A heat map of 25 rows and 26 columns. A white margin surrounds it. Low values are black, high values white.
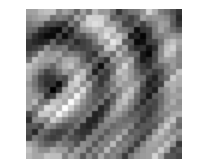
No overall slope runs across the table. Rings spread out from the middle left. No single row or column stands out from its neighbours.
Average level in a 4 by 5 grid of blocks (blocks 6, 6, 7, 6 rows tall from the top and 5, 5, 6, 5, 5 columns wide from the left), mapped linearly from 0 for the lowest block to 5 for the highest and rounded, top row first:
11502 | 23113 | 35113 | 21224
